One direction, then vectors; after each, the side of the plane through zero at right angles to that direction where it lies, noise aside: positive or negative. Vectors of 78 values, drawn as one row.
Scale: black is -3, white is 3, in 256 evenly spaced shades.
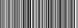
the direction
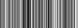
positive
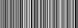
negative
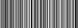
negative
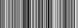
positive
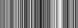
negative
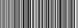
positive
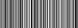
negative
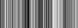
positive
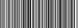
positive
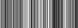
negative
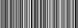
negative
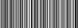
negative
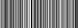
negative
